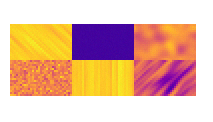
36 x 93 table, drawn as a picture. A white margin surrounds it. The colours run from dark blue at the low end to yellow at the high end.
The table splits into 2 rows of 3 panels. Panel 1,1: very high, slanting down to the right, faint in contrast. Panel 1,2: very low, flat. Panel 1,3: high, blotchy. Panel 2,1: high, fine-grained. Panel 2,2: very high, streaked downward, faint in contrast. Panel 2,3: middling, slanting up to the right, strong in contrast.
